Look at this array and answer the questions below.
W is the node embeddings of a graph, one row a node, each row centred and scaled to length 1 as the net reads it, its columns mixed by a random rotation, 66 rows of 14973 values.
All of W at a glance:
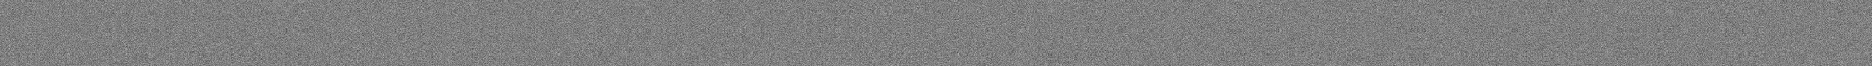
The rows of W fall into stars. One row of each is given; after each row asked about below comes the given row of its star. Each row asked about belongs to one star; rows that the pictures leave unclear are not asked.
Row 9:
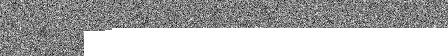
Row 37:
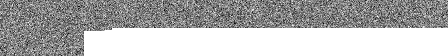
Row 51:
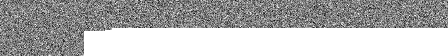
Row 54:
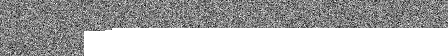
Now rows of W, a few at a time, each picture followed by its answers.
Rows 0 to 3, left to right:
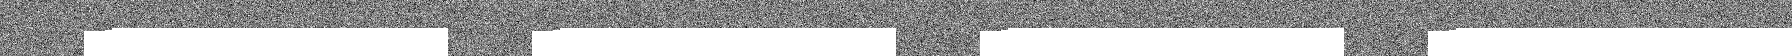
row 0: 37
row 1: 37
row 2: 51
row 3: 9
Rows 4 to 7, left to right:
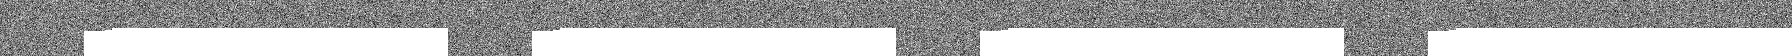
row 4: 54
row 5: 51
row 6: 37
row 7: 9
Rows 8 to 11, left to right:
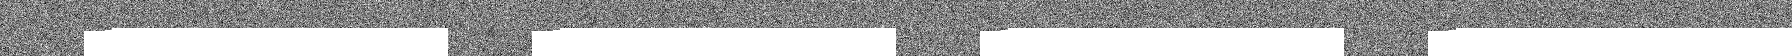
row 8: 51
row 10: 37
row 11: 37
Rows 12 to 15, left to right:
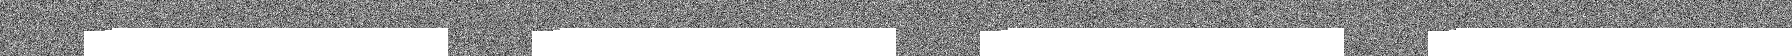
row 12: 37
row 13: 9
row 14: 37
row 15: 54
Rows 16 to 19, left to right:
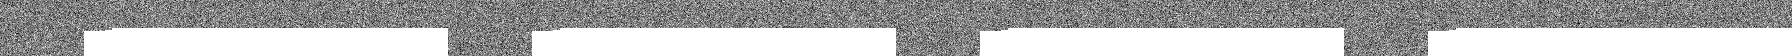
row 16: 51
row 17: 54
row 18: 9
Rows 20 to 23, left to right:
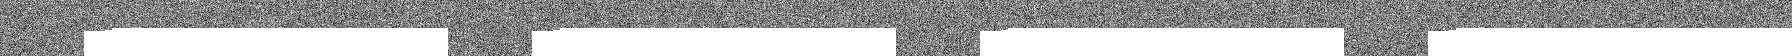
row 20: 54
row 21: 9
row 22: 51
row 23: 54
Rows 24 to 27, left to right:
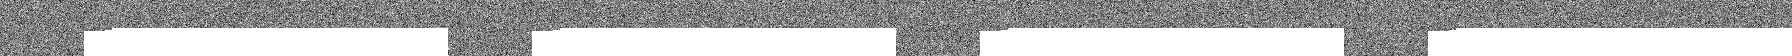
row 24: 37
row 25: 9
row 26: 51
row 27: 37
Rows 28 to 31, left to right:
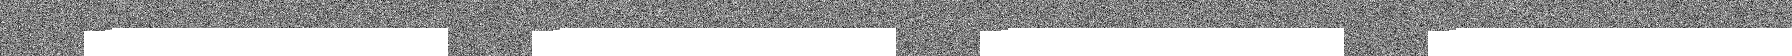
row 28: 51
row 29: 51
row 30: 54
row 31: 54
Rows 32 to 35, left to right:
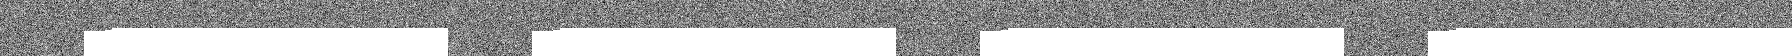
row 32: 51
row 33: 9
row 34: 37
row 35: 9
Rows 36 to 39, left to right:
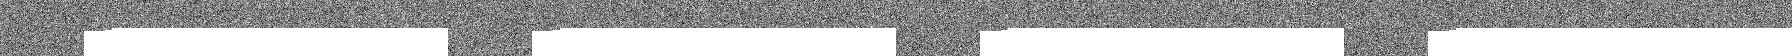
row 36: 51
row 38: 51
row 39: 54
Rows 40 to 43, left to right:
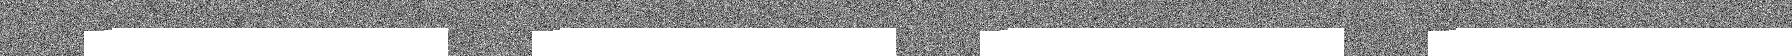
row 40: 37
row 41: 51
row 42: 37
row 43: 9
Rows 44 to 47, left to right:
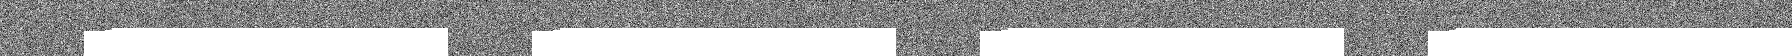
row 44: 9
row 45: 54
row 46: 9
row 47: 51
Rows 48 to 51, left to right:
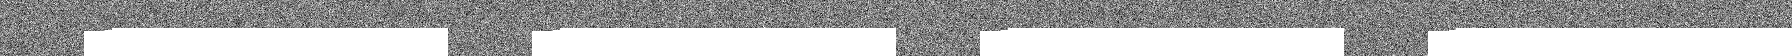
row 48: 54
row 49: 54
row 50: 37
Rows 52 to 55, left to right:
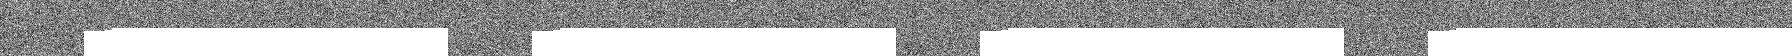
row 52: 51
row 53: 54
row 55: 54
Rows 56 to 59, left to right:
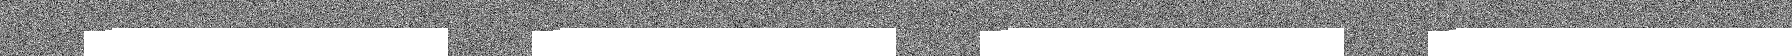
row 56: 51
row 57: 54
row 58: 37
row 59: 37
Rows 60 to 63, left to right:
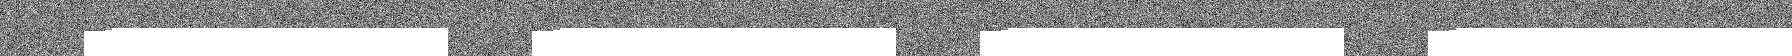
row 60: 54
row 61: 9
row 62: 54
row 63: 9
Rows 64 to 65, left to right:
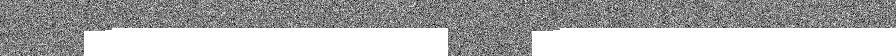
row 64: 51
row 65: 9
